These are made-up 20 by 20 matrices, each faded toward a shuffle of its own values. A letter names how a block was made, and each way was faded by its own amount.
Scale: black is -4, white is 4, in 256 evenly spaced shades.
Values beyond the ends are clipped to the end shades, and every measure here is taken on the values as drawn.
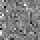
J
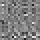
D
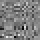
D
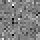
J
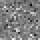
J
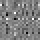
D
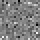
J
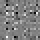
D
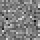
J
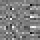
D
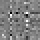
D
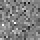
J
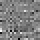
D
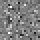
J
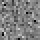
J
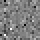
J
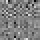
D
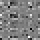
D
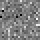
J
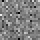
J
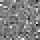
J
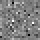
J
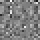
D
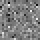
J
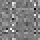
D
